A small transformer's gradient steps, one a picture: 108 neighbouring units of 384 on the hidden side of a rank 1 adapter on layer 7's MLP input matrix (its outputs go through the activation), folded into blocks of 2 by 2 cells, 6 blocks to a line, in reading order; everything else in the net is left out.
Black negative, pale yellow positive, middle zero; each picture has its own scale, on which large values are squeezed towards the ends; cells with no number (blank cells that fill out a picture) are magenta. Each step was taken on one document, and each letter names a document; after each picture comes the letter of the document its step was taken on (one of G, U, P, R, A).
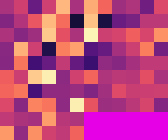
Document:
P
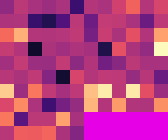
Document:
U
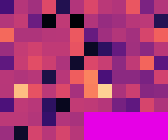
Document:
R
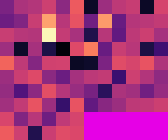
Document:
P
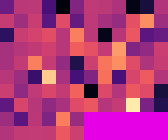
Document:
R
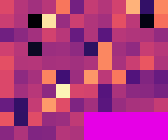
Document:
U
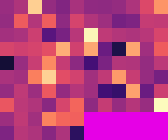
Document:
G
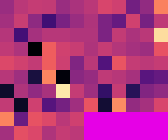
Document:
U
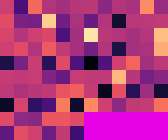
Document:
G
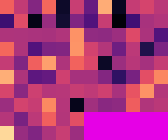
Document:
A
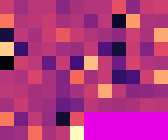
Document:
G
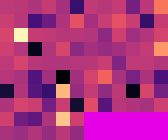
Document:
U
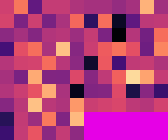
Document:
G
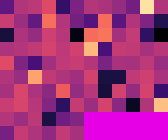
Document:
R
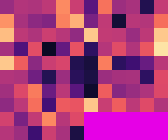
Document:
P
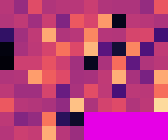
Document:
G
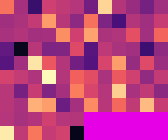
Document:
P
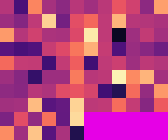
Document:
G
